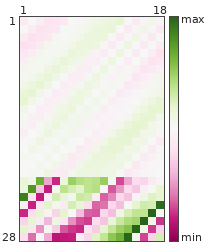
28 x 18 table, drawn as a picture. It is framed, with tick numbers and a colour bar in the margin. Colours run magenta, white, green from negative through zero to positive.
The halves do not mirror each other. The distribution is heavy-tailed on both sides. A horizontal seam about 70% of the way down splits the table, and the top part is calmer. Values change most from cell to cell in the bottom left. The grain runs diagonally up to the right.
